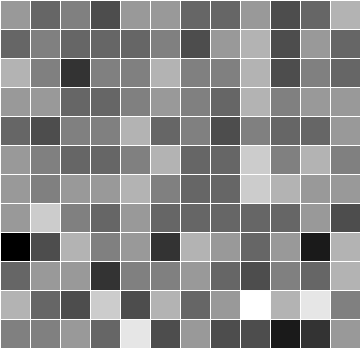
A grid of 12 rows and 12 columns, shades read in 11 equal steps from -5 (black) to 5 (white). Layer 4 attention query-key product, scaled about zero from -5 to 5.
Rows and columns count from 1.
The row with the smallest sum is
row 12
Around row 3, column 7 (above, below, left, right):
-2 0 2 0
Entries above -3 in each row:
12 12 11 12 12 12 12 12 9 11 12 10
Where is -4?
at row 9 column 11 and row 12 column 10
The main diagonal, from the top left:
1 0 -3 -1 2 2 -1 -1 -1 0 4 1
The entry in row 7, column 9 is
3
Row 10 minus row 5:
0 3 1 -3 -2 1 1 1 -2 1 0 1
